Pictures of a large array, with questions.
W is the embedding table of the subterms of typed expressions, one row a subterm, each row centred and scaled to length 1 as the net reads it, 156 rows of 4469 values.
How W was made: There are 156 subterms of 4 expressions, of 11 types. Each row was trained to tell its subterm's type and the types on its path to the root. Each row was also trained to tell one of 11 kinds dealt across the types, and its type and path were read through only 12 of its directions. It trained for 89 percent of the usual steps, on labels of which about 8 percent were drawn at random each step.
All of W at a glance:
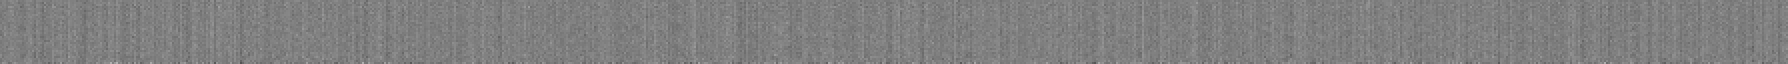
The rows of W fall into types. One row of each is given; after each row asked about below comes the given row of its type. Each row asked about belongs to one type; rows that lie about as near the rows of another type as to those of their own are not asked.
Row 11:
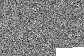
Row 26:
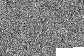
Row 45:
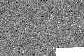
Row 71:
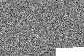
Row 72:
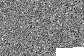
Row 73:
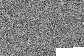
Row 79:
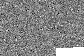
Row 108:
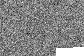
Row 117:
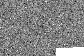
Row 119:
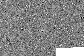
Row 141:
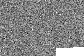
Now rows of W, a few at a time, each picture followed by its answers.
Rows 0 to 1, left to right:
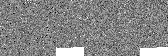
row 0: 141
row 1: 119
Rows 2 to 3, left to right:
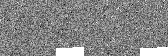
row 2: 141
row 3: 72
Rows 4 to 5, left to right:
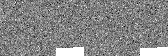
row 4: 26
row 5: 79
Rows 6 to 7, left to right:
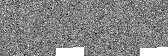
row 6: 26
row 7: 26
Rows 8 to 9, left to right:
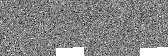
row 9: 45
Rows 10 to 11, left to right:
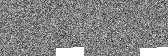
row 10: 141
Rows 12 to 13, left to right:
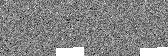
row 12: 108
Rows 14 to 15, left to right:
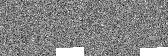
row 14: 141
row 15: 45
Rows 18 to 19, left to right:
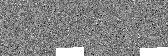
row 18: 119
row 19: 45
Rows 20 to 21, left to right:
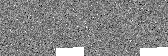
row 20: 108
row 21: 45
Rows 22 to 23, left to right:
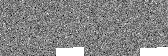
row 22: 117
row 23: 11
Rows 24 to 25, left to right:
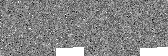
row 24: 108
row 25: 119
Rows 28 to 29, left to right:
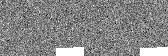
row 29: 71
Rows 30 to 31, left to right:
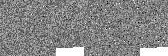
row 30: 141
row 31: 45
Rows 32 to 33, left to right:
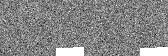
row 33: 141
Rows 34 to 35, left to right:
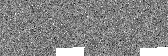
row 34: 11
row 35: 119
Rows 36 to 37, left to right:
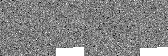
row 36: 72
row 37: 117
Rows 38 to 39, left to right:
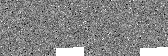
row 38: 119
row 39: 45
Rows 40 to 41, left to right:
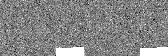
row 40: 119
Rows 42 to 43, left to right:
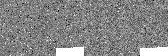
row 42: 117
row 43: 119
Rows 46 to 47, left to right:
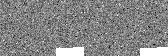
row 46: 108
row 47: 141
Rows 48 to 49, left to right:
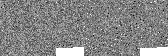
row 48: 119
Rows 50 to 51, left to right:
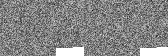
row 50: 141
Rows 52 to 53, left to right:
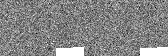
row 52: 79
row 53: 71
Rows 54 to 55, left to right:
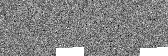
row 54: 45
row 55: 11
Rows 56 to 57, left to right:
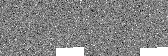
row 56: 117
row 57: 117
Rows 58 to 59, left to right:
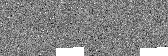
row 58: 79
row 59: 108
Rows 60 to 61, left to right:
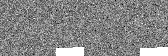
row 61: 72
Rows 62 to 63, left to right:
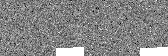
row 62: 79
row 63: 45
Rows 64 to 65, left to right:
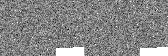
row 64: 141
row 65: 108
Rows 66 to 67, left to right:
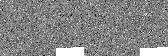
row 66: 73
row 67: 79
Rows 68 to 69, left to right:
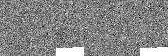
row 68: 141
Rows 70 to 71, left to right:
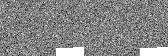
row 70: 79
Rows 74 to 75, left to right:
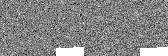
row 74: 73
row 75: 11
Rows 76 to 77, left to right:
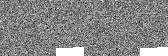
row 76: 45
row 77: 119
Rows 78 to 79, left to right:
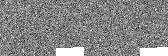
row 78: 108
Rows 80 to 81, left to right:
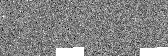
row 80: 26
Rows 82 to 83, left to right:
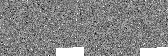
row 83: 11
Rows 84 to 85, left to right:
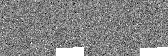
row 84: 141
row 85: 79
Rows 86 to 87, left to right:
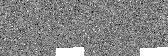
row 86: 26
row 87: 108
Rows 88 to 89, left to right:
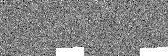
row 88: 71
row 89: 108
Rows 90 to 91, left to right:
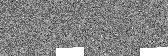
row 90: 45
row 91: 71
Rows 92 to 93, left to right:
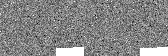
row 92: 141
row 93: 71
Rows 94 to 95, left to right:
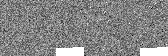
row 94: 71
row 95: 108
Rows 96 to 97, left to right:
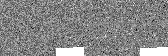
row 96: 71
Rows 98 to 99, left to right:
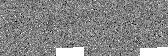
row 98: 79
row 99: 11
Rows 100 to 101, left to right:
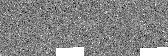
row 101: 72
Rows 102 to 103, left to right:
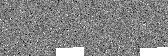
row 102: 117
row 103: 72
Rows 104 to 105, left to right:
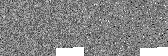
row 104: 108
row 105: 26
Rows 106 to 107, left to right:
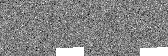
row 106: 11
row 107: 73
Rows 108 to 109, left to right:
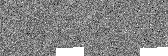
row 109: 119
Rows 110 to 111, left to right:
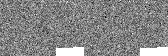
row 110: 71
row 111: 79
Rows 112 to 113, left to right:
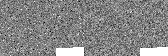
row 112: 73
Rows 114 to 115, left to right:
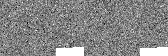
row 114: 141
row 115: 119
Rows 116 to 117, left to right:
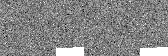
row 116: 79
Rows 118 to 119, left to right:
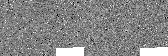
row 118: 11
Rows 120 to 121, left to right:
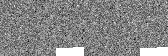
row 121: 71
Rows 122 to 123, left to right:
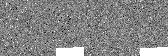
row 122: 73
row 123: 119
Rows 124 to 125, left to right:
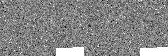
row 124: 72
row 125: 45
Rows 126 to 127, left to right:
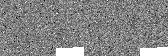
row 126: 141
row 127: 79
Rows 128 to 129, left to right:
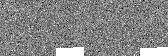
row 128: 79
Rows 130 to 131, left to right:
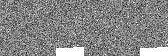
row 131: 72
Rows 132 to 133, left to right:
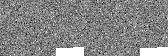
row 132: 26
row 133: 71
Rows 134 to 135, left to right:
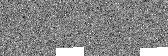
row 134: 71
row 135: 45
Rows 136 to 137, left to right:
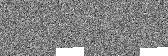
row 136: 71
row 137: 26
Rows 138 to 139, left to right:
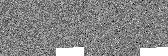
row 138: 45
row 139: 11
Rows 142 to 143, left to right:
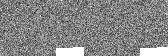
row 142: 45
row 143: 11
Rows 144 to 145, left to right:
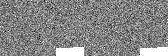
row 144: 45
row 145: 108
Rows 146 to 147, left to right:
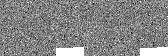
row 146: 108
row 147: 141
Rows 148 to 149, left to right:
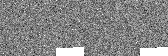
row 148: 117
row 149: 71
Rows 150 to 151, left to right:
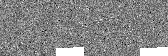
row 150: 26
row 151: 79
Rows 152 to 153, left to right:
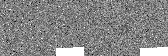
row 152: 73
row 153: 117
